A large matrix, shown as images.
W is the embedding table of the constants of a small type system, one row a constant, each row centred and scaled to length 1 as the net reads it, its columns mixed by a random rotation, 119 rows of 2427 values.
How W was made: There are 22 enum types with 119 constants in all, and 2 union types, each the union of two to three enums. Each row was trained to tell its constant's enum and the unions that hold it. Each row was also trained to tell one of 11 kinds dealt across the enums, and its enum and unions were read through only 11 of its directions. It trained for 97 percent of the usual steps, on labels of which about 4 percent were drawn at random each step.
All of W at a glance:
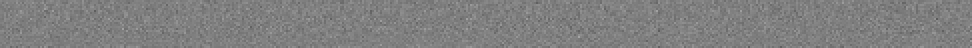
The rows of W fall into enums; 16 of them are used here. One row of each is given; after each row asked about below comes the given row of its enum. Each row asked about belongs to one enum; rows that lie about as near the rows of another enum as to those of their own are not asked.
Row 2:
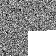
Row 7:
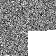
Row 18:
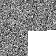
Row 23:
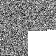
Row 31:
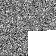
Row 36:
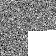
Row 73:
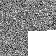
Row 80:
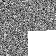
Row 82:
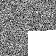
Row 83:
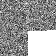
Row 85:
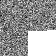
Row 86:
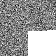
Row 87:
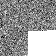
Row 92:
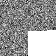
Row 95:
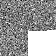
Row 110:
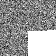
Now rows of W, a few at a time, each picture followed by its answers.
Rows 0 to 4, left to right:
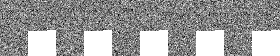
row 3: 7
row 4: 110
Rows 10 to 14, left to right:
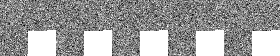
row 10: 86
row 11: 95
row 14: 92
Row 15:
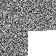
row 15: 86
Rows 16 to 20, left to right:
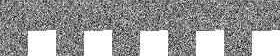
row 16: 83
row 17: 83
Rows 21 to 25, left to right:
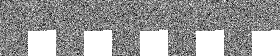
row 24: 7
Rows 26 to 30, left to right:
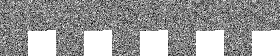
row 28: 73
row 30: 80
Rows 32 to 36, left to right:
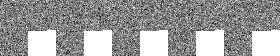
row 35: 82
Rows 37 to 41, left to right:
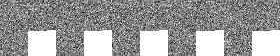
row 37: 18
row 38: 92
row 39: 7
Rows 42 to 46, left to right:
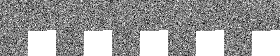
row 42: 87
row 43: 18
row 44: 18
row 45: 86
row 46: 83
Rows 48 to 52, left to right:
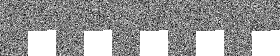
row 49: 110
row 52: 95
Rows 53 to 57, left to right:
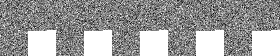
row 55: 73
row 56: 110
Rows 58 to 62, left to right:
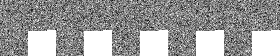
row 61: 92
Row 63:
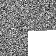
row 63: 86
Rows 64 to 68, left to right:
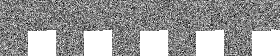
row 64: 2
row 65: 95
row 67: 83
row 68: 23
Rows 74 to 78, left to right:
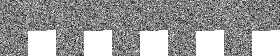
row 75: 82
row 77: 73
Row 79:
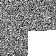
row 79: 86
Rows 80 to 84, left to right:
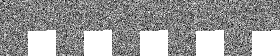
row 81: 110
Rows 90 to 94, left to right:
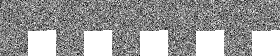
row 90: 95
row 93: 2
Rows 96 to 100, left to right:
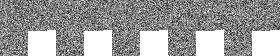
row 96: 110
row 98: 18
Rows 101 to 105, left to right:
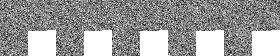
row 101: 2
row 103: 82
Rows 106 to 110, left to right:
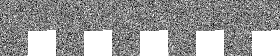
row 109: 7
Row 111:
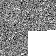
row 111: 18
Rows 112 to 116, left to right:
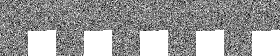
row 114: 95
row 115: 83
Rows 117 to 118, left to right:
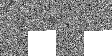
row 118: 92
